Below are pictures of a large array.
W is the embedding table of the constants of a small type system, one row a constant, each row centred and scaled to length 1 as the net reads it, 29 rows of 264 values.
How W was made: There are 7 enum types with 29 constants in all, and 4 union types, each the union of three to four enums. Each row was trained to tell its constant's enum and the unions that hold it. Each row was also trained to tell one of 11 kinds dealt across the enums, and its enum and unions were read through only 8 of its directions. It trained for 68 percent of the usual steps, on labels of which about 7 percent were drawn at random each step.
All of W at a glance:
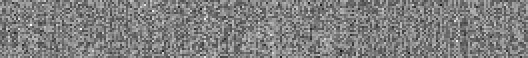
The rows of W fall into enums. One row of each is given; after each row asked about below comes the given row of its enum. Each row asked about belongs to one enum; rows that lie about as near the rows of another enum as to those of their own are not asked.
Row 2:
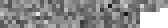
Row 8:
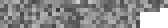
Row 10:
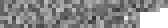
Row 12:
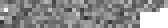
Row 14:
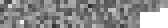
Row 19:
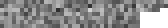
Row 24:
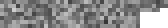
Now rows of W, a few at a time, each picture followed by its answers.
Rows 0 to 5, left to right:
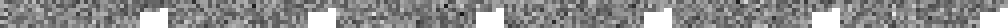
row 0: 24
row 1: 2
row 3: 10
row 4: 8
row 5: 12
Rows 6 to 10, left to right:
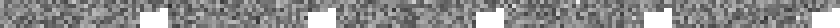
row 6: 8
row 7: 10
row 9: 19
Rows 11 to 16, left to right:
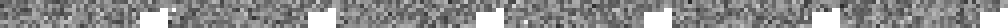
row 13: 2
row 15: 2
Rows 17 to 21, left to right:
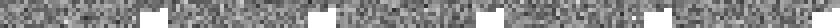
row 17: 24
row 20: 19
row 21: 10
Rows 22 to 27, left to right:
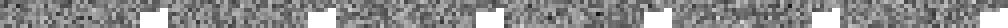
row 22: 12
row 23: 12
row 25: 2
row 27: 24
